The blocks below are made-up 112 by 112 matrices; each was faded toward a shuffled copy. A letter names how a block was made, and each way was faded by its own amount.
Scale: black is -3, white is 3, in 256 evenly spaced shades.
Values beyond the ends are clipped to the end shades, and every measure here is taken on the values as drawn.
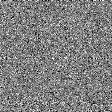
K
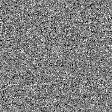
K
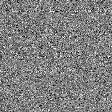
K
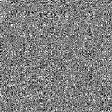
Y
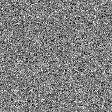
K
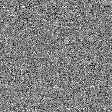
K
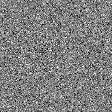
K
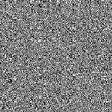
Y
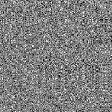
Y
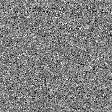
K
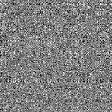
Y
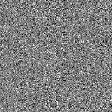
Y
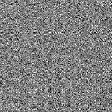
Y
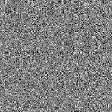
Y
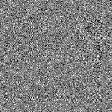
Y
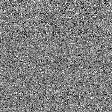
K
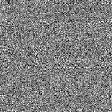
Y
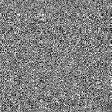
Y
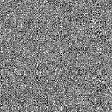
Y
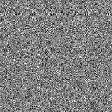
Y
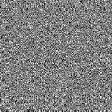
Y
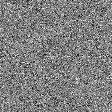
K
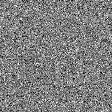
K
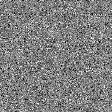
K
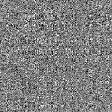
Y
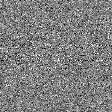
K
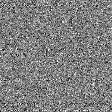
K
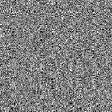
Y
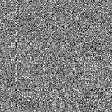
Y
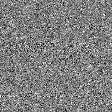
K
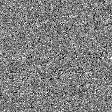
K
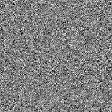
Y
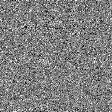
K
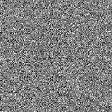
Y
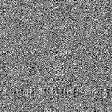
Y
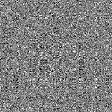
Y
